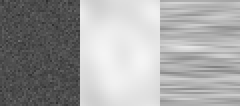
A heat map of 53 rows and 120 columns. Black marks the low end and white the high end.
The table splits into one row of 3 panels. Panel 1,1: low, fine-grained, faint in contrast. Panel 1,2: very high, smooth, faint in contrast. Panel 1,3: high, streaked across.
